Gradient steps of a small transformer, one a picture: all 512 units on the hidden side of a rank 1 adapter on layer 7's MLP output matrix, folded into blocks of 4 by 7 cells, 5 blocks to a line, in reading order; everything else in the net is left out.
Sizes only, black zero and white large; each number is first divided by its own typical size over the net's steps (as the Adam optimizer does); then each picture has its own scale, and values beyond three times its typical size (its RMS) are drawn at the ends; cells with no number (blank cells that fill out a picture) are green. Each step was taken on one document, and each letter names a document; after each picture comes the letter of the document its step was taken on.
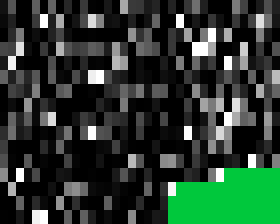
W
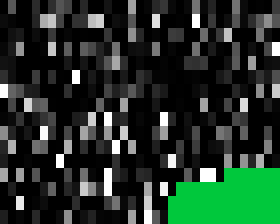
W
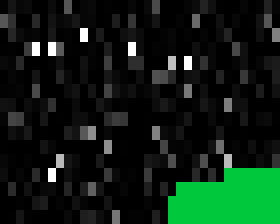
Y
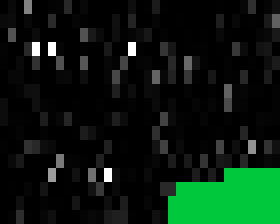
Y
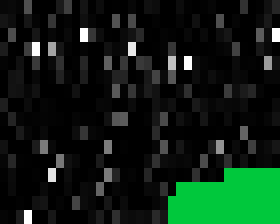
Y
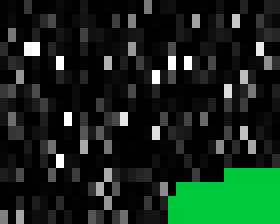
Y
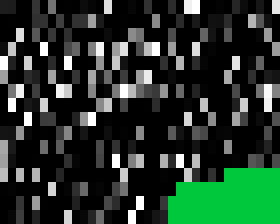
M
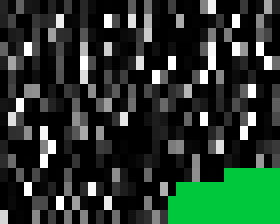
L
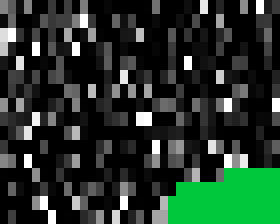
L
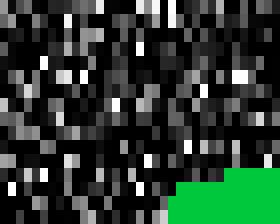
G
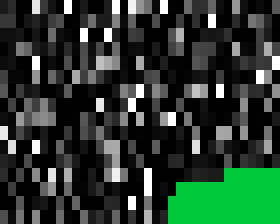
W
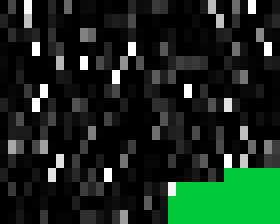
Y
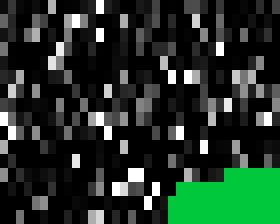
G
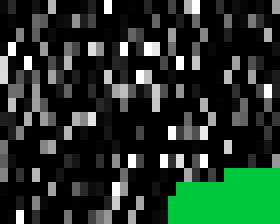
M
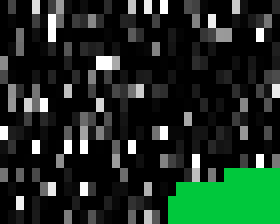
W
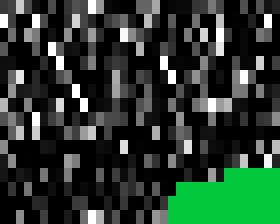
G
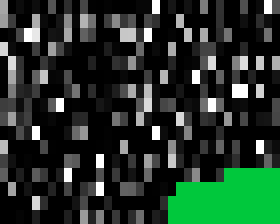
L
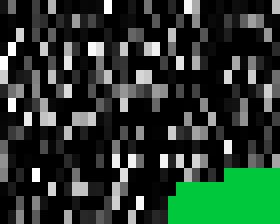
M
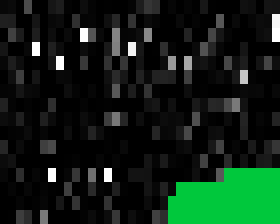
Y
